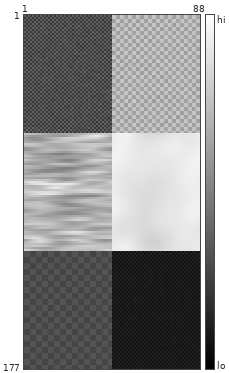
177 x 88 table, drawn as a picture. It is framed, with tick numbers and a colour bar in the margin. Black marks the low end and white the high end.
The table splits into 3 rows of 2 panels. Panel 1,1: low, checkered. Panel 1,2: high, checkered. Panel 2,1: high, streaked across. Panel 2,2: very high, smooth, faint in contrast. Panel 3,1: low, checkered, faint in contrast. Panel 3,2: very low, checkered, faint in contrast.
